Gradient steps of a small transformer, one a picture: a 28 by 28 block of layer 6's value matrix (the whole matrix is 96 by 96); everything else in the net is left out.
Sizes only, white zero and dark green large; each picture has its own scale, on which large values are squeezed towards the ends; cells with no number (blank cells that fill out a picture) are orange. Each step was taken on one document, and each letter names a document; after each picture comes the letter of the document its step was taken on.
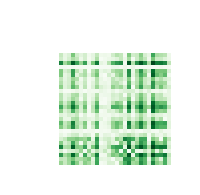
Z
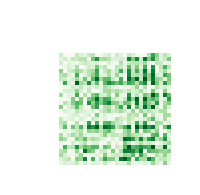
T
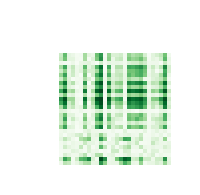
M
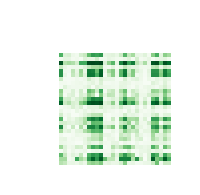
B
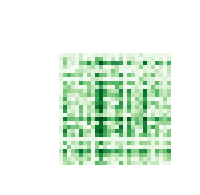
M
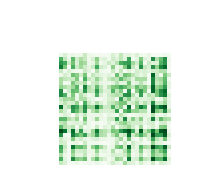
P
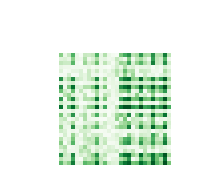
P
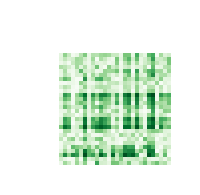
T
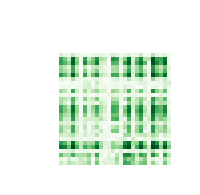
Z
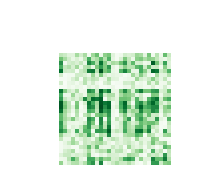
B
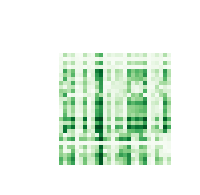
M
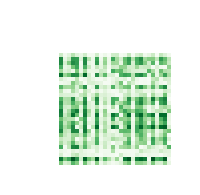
Z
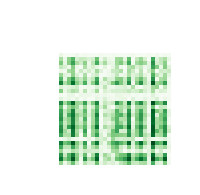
Z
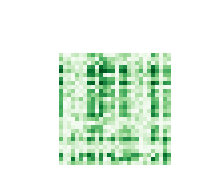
B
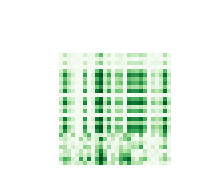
M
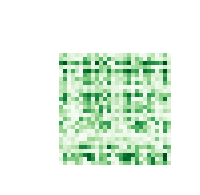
B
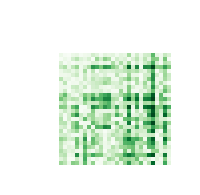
T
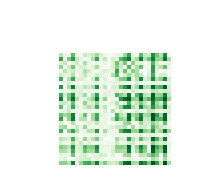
P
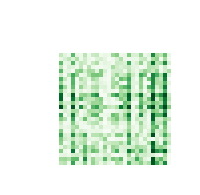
P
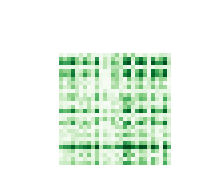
Z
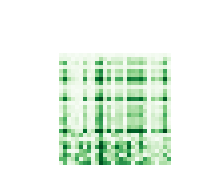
M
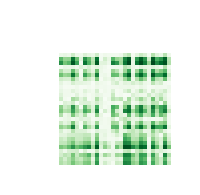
Z
